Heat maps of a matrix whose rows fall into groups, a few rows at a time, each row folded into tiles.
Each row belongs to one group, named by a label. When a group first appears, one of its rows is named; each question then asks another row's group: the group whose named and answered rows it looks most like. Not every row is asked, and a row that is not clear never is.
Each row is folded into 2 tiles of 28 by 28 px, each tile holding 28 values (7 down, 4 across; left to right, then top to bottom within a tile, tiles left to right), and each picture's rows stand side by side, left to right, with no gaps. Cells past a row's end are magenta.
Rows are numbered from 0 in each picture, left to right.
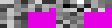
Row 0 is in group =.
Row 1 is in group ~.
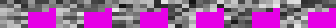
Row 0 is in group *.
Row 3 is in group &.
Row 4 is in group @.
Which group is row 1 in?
*
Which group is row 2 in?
~
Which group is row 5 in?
&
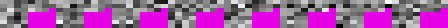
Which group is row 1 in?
@
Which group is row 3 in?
&
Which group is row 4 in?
&
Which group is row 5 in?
~
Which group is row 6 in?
~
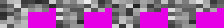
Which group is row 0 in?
&
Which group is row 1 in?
~
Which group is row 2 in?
&
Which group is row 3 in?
~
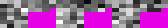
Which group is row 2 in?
=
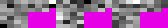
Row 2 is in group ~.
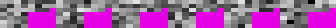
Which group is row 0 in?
=
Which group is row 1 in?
@
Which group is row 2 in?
~
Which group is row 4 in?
=
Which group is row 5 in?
@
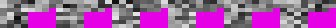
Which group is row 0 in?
@
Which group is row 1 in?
~
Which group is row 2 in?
*
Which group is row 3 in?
*
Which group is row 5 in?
=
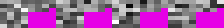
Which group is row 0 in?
&
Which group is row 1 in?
@
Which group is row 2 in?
@
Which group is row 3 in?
~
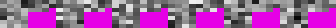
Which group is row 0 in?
&
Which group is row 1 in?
~
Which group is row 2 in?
=
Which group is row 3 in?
~
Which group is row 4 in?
@
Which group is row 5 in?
@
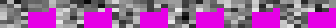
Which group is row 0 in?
*
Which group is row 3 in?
@
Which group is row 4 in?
=
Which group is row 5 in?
=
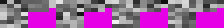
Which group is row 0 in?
*
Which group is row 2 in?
=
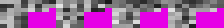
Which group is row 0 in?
=
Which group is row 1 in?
=
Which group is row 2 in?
*
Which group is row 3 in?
*
